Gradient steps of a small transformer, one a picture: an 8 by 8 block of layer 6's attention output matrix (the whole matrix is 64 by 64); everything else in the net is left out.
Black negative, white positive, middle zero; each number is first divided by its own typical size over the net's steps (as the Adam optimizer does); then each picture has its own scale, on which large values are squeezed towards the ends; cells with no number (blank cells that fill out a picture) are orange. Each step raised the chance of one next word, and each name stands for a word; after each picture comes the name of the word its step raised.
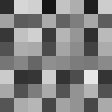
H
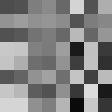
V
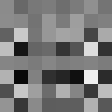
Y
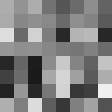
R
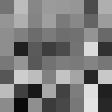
V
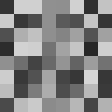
H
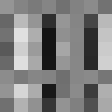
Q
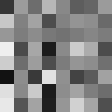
V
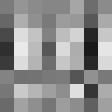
Q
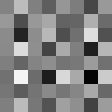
Y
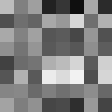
H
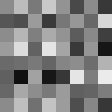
H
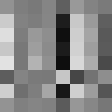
Q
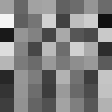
R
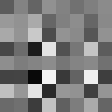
Y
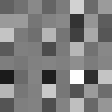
Y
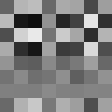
R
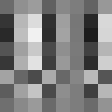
Q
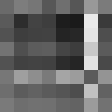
Q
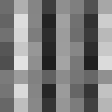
Q
